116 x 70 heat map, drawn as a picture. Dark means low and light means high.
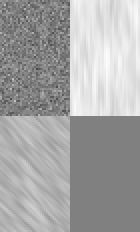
It is made of 2 by 2 panels. Panel 1,1: middling, fine-grained. Panel 1,2: very high, streaked downward, faint in contrast. Panel 2,1: high, slanting down to the right, faint in contrast. Panel 2,2: middling, flat.
